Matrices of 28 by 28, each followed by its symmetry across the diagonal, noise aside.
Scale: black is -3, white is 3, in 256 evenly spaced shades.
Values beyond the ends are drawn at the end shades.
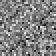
symmetric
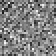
symmetric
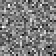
neither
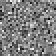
antisymmetric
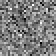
neither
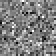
antisymmetric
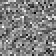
neither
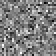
antisymmetric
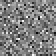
antisymmetric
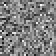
neither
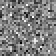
neither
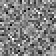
symmetric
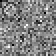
symmetric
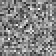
symmetric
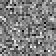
neither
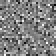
antisymmetric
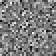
symmetric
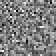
antisymmetric
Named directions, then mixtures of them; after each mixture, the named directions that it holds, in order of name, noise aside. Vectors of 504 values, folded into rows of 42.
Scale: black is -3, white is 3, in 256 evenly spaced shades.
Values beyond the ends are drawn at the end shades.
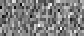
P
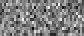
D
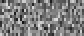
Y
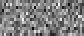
D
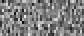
Y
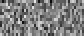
Y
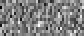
P, Y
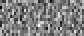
P, Y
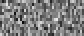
Y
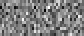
D, P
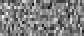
P, Y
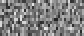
Y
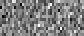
P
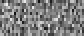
Y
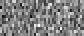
P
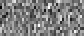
D, P
